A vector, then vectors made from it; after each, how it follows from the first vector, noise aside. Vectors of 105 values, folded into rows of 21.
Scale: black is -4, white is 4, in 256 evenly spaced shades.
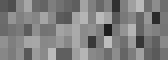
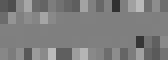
partly zeroed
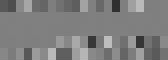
partly zeroed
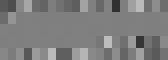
partly zeroed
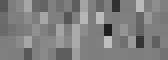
partly zeroed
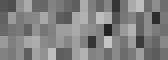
copied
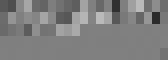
partly zeroed
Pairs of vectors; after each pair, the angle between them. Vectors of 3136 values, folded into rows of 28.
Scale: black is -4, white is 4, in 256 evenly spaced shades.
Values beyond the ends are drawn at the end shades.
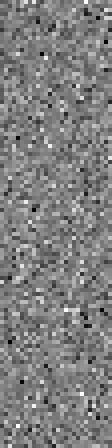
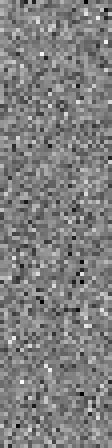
nearly opposite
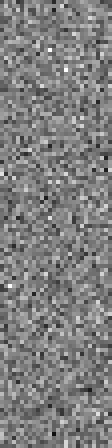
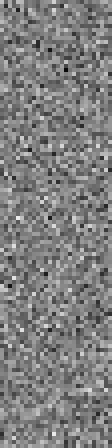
nearly opposite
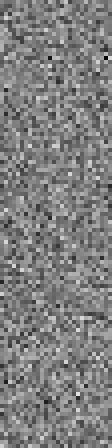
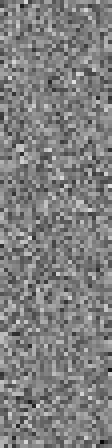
orthogonal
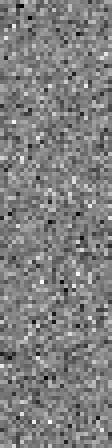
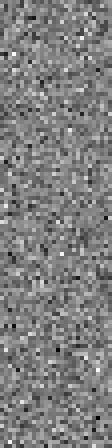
partly aligned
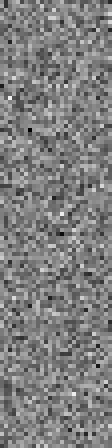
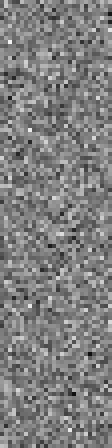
nearly opposite
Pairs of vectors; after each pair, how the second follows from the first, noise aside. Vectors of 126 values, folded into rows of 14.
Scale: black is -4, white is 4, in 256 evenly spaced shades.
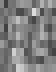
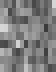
wrapped around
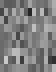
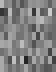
reversed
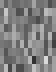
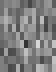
wrapped around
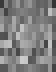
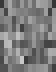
sign-scrambled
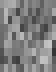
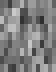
wrapped around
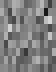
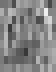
sign-scrambled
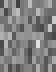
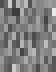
wrapped around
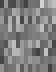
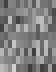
reversed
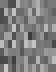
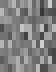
reversed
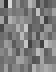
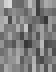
sign-scrambled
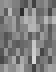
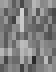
reversed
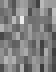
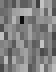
sign-scrambled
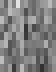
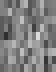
wrapped around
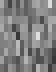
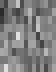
reversed
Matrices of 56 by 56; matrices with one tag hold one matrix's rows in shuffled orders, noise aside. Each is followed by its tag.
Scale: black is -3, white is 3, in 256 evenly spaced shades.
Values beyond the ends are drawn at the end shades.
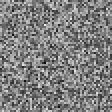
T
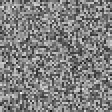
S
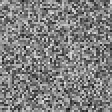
T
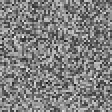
T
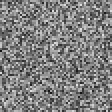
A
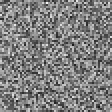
T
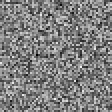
S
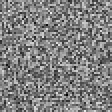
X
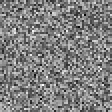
S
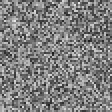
T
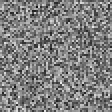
T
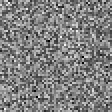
T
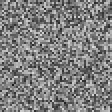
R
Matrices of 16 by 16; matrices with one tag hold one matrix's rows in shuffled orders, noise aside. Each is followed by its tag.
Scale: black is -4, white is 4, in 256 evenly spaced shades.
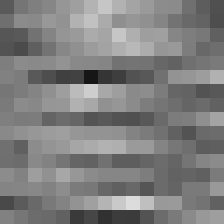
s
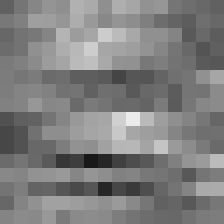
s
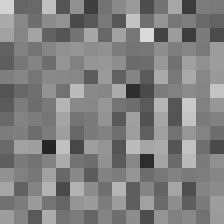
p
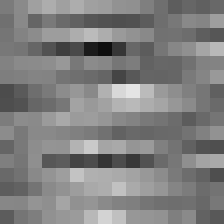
s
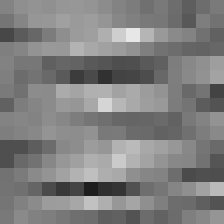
s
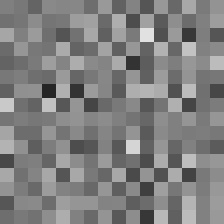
p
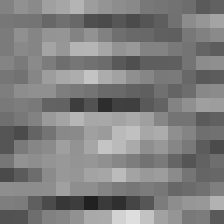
s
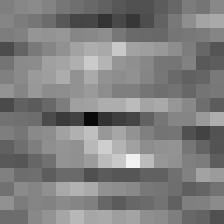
s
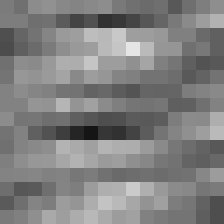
s
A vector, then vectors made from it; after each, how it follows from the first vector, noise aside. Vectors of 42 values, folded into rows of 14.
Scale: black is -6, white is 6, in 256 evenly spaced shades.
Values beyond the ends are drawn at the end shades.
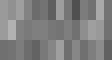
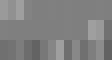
partly zeroed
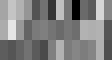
scaled up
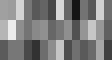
scaled up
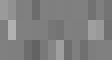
partly zeroed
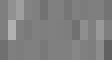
partly zeroed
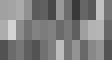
scaled up
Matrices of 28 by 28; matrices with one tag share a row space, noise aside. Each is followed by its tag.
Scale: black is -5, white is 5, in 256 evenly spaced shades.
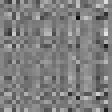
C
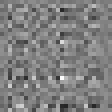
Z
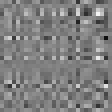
C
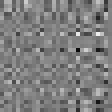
C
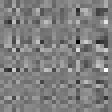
C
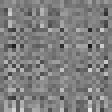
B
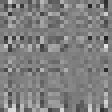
B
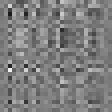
Z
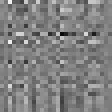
Z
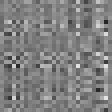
C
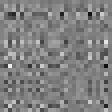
B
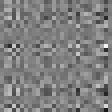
C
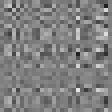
C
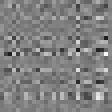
C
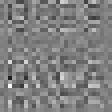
Z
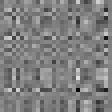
C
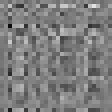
Z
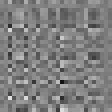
Z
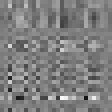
Z
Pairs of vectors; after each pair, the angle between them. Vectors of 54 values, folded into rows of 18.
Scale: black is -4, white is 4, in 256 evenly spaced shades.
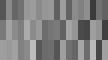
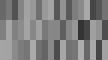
nearly parallel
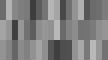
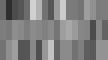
partly opposed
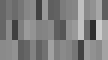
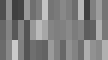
partly aligned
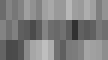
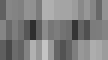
nearly parallel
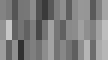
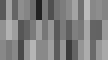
partly aligned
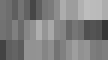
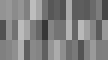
partly opposed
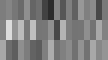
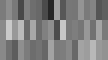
nearly parallel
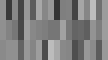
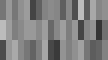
orthogonal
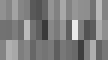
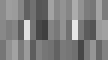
nearly parallel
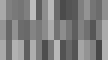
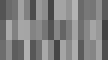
nearly opposite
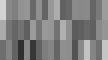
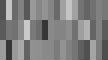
partly opposed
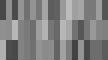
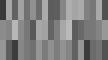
nearly parallel
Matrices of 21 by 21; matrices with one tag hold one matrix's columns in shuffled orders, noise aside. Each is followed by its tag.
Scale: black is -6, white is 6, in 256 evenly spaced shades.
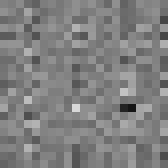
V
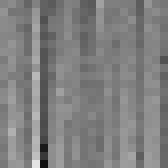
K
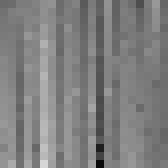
K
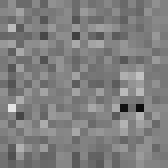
V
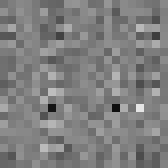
V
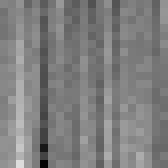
K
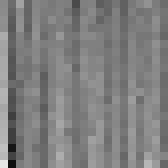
K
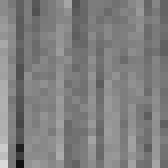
K
